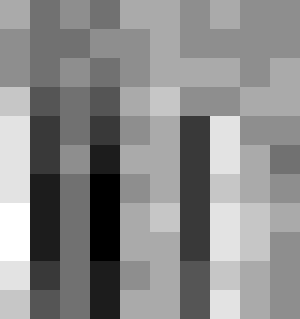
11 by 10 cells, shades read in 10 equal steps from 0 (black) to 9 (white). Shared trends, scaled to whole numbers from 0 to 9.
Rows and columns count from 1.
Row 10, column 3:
4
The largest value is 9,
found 2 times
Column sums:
80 27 47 21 61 68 37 76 64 57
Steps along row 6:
down up down up same down up down down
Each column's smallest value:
5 1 4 0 5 6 2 5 5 4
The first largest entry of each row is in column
1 6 6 1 1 1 1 1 1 1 8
